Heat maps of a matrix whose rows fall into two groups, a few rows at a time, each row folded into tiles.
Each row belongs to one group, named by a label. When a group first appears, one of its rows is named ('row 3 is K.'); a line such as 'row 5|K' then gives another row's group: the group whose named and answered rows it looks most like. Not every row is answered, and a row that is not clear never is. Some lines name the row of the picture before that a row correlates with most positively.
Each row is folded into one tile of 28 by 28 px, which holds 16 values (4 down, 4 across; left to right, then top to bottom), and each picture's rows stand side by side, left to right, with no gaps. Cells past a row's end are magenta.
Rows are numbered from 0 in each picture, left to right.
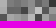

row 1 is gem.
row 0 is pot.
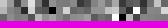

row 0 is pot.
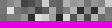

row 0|gem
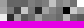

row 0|gem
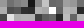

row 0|pot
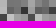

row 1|pot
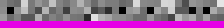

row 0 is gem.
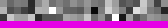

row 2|pot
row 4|gem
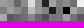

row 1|pot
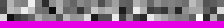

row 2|pot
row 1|pot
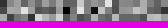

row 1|pot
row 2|gem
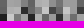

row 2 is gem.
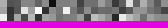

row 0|gem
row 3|pot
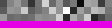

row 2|gem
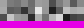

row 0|pot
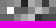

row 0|gem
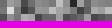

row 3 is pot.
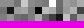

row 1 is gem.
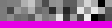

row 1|pot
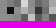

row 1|gem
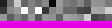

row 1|gem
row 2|pot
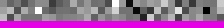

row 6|gem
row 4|pot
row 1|gem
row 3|gem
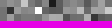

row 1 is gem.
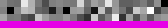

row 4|gem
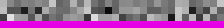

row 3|pot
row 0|pot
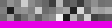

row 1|gem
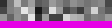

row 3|gem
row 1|gem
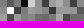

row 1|pot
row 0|gem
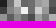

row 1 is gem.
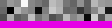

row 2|pot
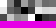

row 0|pot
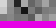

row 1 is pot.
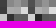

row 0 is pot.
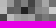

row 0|pot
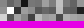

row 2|pot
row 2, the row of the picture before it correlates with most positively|0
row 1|pot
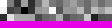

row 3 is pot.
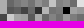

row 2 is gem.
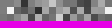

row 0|gem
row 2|gem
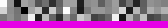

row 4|gem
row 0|pot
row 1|gem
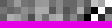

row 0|pot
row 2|gem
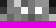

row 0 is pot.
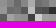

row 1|pot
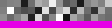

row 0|gem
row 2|gem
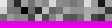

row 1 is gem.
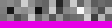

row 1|gem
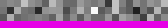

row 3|gem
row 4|pot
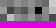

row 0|pot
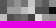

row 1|pot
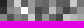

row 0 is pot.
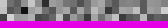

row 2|gem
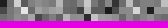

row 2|pot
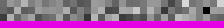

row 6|pot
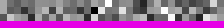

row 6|gem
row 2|pot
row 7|pot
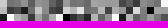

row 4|gem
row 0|pot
